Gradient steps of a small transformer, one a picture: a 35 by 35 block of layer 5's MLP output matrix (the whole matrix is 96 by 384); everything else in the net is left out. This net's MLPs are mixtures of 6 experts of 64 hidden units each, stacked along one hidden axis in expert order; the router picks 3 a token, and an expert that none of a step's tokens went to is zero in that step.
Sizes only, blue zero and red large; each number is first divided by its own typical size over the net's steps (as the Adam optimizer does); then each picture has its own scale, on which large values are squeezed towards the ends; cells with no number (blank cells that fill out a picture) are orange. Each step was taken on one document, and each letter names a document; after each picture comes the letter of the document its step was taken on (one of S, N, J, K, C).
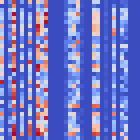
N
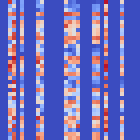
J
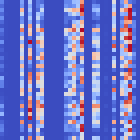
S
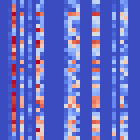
N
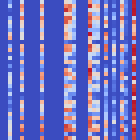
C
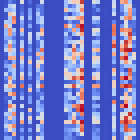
S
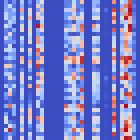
S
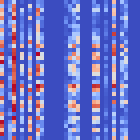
N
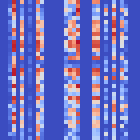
J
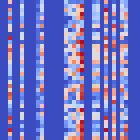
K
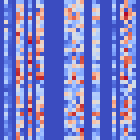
S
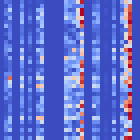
S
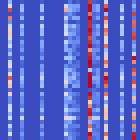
C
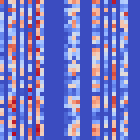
N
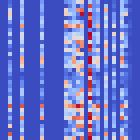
K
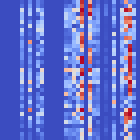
S
